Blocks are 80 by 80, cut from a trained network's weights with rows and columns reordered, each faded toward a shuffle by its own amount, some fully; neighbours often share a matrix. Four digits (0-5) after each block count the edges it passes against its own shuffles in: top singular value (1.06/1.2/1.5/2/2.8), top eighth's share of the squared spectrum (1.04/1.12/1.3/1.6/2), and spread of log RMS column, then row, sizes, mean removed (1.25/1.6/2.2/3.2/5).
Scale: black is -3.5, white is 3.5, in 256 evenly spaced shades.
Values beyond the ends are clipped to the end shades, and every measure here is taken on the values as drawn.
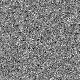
0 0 0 0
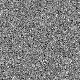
1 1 0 0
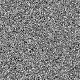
1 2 0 1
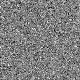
0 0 0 0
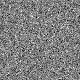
0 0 0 0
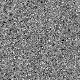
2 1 0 0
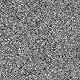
0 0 0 0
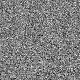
2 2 0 0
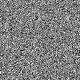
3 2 0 1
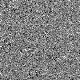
1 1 1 0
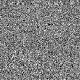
3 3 0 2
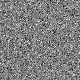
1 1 0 0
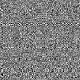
3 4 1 3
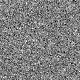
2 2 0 0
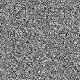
3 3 1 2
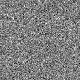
2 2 0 1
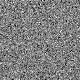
1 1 0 0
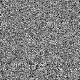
2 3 1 2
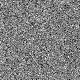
1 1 0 0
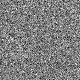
1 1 0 0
